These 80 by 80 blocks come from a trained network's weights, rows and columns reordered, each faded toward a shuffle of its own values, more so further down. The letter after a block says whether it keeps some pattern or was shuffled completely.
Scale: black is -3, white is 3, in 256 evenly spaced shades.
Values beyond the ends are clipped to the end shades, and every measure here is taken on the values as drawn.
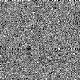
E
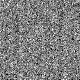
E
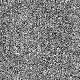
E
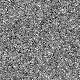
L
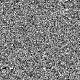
E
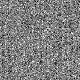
E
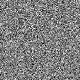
E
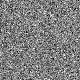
L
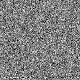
E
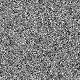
L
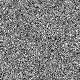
L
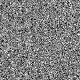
E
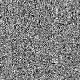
E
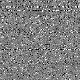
E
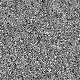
L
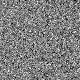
L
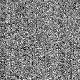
E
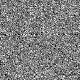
E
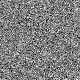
L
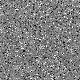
L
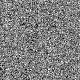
E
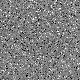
L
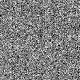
E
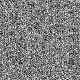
E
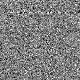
E
